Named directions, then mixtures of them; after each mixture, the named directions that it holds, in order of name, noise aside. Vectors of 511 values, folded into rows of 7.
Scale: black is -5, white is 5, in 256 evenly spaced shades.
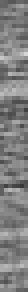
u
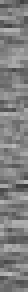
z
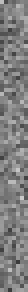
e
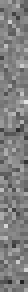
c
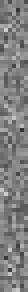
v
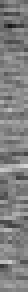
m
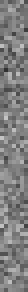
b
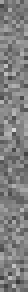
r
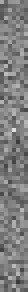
r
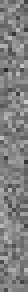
b, c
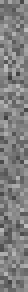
b, r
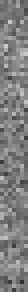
c, r, u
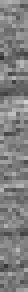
c, u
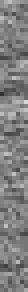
c, e, u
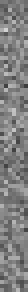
r, v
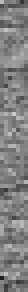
r, z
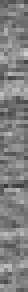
u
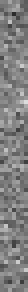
c, m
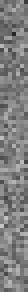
b, e, m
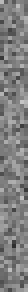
c, e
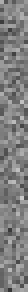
e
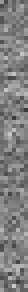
e, r, u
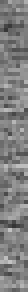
m, v, z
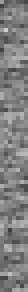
e, v, z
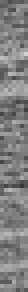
u
